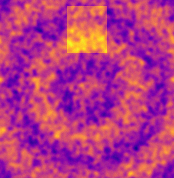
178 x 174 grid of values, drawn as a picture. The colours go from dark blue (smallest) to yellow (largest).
Concentric rings centre on the centre. The top middle is the ninth with the highest average. An odd patch, higher than its surroundings, sits in the top middle.
